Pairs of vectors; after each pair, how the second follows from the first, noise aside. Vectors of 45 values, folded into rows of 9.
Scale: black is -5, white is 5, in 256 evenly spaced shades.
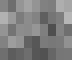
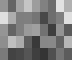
scaled up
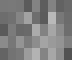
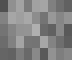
reversed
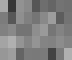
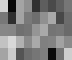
scaled up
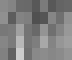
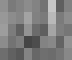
reversed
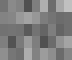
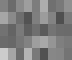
reversed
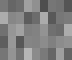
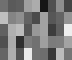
scaled up
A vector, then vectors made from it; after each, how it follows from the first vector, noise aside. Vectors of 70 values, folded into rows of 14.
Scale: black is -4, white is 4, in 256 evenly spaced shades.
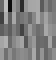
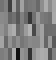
wrapped around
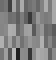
wrapped around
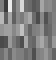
negated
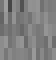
shrunk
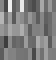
negated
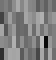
wrapped around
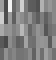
negated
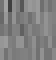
shrunk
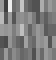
negated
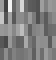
negated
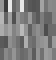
negated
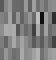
wrapped around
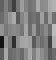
wrapped around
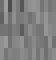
shrunk
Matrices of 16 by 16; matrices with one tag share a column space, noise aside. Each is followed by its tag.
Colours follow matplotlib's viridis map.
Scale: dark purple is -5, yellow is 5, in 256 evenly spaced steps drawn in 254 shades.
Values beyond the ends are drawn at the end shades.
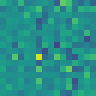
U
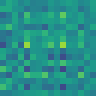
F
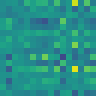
U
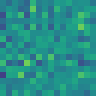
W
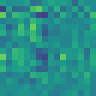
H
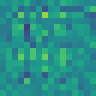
H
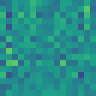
W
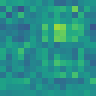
H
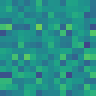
F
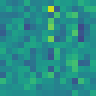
H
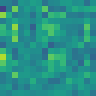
H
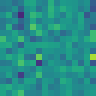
W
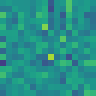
W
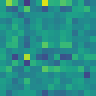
U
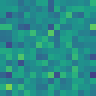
F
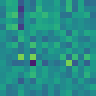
W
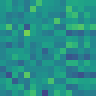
F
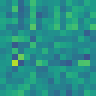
W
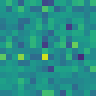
U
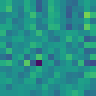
W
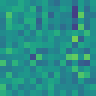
W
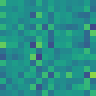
F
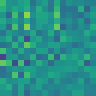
W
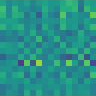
W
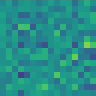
F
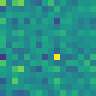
U
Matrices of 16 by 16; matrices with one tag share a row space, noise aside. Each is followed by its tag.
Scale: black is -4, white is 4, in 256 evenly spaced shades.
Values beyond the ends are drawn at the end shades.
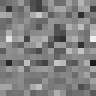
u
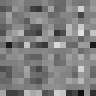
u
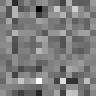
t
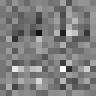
t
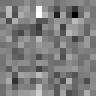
t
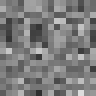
u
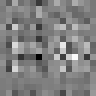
t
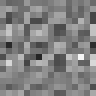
u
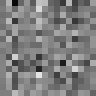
t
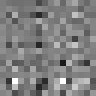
t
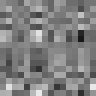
u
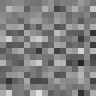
u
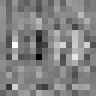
t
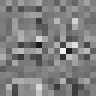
t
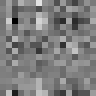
t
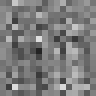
t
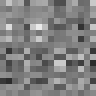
u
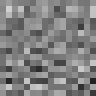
u
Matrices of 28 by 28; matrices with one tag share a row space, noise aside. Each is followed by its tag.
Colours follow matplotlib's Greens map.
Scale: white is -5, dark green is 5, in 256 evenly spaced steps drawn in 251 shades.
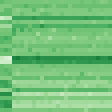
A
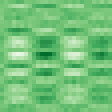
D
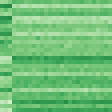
A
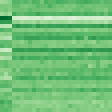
A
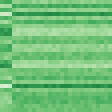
A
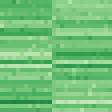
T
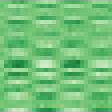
D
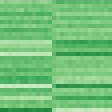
T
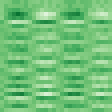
D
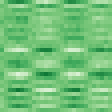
D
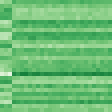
A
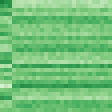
A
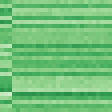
A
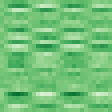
D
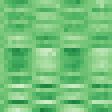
D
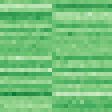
T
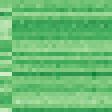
A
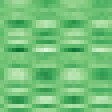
D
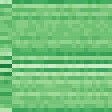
A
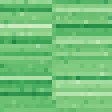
T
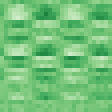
D
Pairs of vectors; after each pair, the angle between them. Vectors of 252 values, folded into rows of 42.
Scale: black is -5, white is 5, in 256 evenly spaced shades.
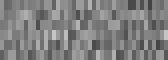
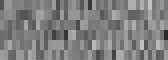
nearly opposite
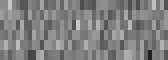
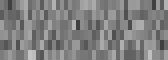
nearly opposite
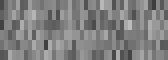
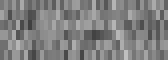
partly opposed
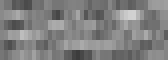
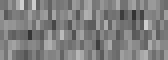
partly opposed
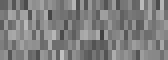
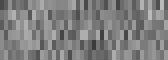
nearly parallel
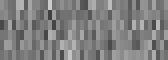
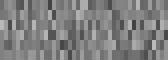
nearly opposite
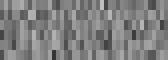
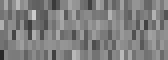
partly aligned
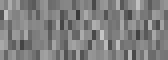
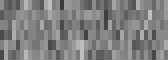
orthogonal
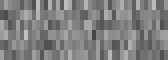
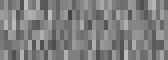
orthogonal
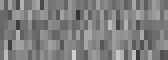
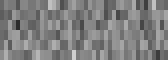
partly aligned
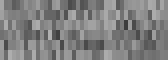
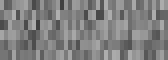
orthogonal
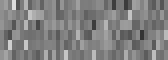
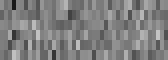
partly opposed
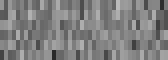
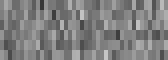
partly opposed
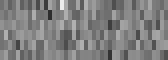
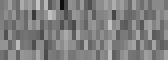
nearly opposite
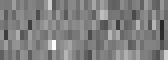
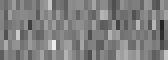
nearly parallel
